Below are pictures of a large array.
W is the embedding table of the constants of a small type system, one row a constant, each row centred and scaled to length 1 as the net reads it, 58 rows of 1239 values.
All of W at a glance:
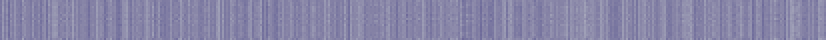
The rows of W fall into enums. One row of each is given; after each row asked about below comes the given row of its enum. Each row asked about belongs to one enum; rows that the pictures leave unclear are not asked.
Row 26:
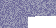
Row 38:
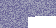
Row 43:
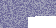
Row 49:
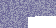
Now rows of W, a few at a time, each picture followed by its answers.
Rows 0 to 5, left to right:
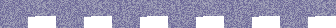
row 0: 26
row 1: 26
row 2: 49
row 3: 43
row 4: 49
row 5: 26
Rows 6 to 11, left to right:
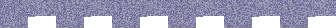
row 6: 26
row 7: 49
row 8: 49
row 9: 38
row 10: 43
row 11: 43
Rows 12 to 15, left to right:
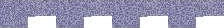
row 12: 26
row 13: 43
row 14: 43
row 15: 43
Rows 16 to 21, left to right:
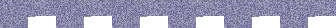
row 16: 43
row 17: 26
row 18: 26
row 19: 38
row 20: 43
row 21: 49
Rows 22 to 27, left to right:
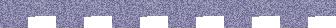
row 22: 43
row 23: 49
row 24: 43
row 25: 49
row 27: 38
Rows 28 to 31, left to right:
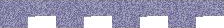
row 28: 26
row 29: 26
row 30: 49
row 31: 49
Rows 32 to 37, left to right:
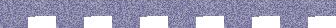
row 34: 49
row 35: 26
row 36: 43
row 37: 38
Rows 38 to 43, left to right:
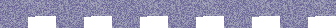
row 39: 43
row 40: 26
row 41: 43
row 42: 26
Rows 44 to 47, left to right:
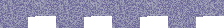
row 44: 43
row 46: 43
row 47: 26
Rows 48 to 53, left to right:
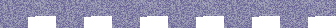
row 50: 38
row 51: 43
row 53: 38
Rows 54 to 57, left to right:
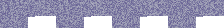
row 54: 49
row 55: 43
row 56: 26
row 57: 26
